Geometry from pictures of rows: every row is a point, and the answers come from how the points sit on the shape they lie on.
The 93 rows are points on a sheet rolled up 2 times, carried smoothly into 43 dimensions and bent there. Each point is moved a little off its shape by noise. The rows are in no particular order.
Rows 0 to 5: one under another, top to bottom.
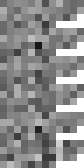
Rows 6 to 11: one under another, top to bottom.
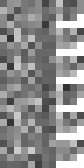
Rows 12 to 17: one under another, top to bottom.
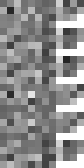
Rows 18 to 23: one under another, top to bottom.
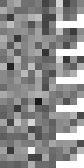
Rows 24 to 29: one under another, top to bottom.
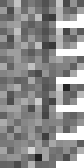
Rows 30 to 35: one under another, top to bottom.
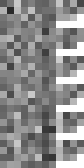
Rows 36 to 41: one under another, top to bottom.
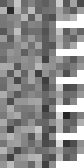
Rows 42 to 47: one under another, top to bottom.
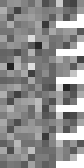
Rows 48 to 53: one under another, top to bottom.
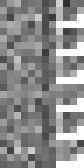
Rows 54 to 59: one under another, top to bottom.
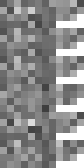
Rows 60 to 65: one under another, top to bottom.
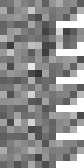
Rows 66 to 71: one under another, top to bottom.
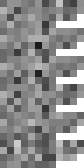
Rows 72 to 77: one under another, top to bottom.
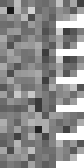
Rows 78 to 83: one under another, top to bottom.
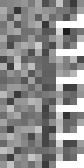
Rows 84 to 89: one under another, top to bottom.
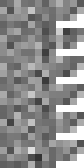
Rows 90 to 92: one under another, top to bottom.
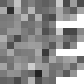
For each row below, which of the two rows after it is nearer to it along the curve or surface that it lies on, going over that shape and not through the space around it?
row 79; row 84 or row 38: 38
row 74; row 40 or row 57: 57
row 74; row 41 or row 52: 52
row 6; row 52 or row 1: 52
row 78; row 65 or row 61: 65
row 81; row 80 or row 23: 80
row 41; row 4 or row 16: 4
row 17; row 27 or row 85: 27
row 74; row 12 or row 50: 50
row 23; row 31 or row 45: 31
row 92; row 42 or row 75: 75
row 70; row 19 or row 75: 19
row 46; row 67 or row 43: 67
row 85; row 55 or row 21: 55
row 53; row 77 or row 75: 75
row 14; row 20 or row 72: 20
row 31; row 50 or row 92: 92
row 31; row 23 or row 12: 23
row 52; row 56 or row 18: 56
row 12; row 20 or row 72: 20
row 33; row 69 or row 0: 0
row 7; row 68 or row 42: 68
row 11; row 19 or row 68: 68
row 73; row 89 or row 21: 21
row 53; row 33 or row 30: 30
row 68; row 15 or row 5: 15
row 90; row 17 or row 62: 17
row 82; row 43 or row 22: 22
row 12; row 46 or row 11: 11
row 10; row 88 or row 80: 80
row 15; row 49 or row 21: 21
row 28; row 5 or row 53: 53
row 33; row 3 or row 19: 3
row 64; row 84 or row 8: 8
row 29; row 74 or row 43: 43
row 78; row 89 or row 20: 89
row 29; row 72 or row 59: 72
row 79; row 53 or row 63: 53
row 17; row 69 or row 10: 10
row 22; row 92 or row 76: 92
